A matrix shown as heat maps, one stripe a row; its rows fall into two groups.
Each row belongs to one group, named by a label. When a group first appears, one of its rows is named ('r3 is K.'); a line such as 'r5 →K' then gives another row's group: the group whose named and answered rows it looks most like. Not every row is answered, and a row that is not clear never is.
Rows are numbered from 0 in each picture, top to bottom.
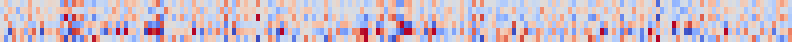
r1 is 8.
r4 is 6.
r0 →6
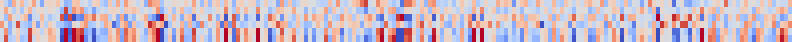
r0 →6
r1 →6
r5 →6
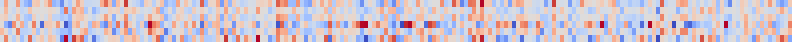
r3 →6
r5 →6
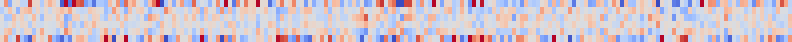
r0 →6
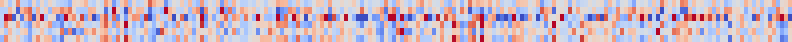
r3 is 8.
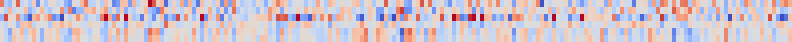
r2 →8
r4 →6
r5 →6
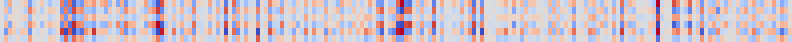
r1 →6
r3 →6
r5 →6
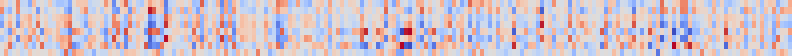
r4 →6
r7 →6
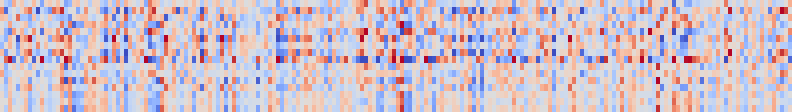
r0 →6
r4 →6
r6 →8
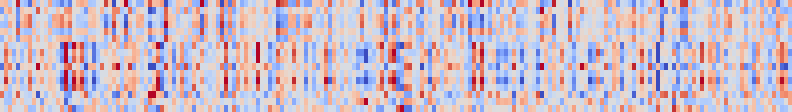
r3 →8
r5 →8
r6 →6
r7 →6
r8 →6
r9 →8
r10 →6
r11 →6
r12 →6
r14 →6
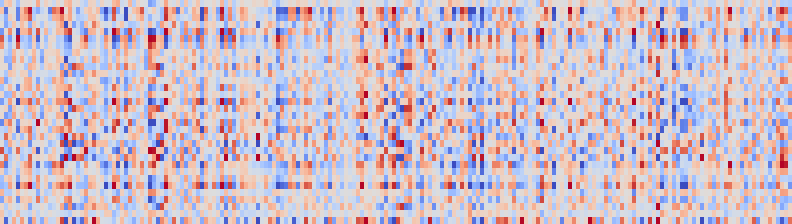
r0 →8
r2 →8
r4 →8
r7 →6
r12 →8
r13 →6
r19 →6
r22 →6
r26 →8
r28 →8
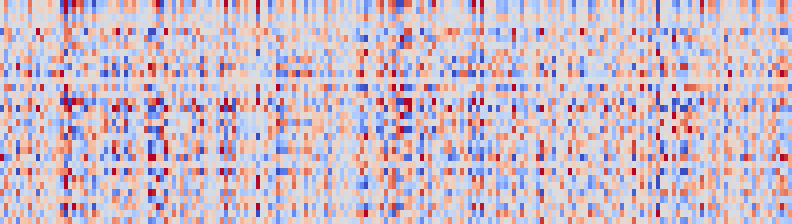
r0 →6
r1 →6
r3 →6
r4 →8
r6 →6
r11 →8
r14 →6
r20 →8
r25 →6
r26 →6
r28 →8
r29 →6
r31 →8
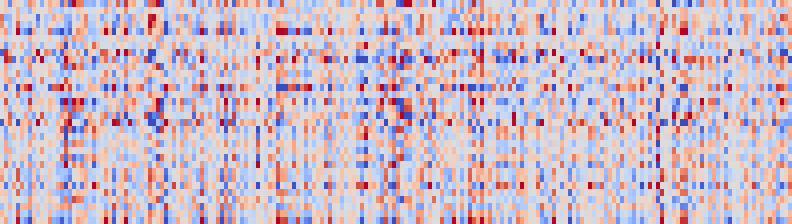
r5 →6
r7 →8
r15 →6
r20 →6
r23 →6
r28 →6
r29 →8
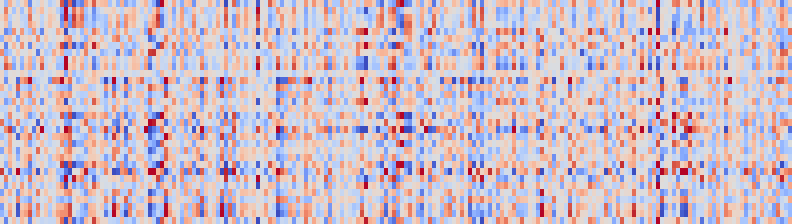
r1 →6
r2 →6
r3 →6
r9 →6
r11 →8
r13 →8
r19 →8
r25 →6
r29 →8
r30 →8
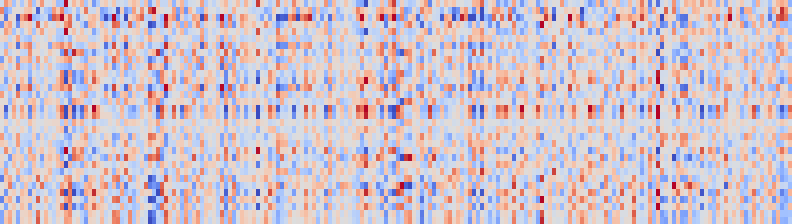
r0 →6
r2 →8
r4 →6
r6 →8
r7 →6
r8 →8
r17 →6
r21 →6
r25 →8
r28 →8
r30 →8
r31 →8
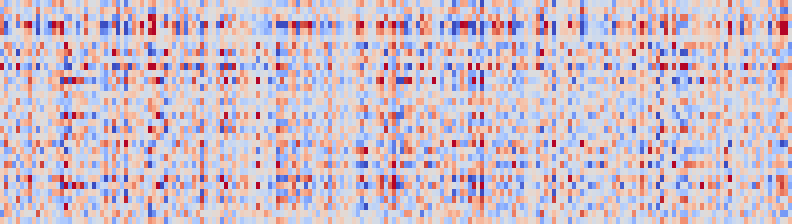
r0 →8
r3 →8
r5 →8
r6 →6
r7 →8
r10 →8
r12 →8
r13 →6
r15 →6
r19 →6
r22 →8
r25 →8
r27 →8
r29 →6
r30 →8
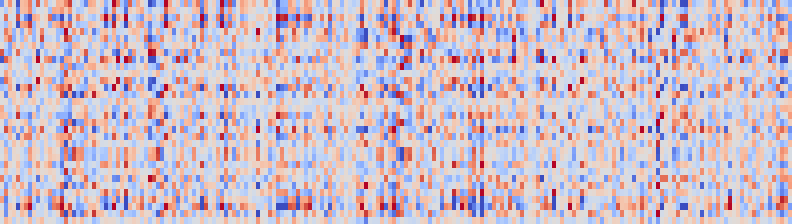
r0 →8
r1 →8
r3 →8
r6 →6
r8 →8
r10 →6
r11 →8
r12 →8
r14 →6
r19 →8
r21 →6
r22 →6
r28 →8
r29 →8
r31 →6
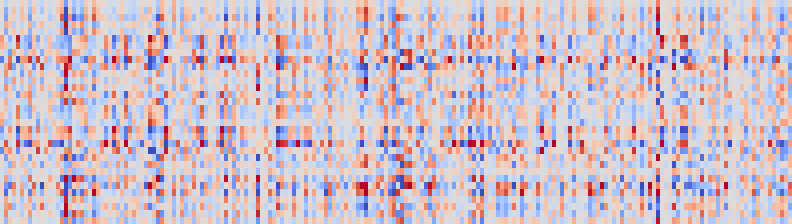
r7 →6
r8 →8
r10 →6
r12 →6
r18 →8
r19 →8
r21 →8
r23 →6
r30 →6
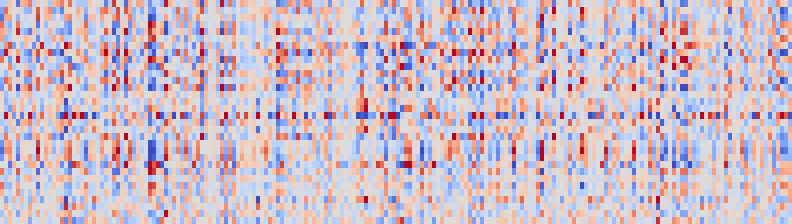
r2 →8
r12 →8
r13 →8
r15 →6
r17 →8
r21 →8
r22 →8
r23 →6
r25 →8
